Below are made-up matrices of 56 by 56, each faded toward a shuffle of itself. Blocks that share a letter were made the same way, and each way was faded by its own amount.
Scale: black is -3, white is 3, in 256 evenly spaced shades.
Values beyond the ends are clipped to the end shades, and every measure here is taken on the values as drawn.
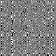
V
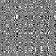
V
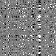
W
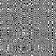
V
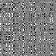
V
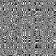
V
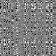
V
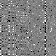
W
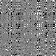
W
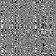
V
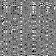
W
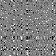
W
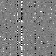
W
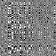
V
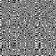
V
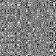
V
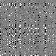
W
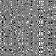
W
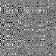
W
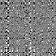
V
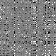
W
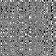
V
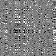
W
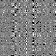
V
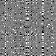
W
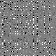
W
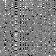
W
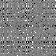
W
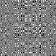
V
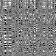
V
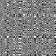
V
